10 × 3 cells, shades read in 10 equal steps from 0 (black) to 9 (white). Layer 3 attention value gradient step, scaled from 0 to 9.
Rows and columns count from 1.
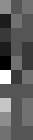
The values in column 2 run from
2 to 4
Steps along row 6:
down up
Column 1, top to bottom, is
5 1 2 1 0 9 3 7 5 4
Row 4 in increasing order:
1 2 3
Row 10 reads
4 3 3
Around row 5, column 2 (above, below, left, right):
3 2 0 2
